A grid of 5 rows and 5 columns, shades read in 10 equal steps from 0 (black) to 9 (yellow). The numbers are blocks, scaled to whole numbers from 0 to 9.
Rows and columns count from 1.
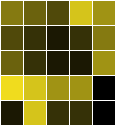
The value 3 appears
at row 1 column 3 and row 2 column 1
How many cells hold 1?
4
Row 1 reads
5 4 3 8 6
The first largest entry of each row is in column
4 5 5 1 2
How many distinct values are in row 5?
4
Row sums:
26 13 14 29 13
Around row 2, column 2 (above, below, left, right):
4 2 3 1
